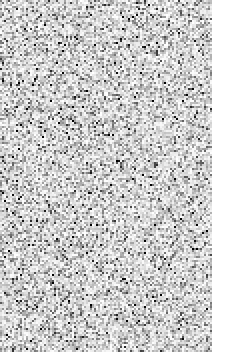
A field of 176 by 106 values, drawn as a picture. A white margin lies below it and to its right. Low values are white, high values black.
Overall the values sit about 20% of the way up the scale. Fine speckle covers the field. No regular stripes run through it. Neither half mirrors the other. Most values sit low, with a long tail of high ones. No seam splits the table. There is no overall slope.
